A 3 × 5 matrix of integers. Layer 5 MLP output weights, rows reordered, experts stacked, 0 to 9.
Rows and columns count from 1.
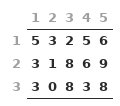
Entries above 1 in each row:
5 4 4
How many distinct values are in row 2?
5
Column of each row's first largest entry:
5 5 3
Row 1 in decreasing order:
6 5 5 3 2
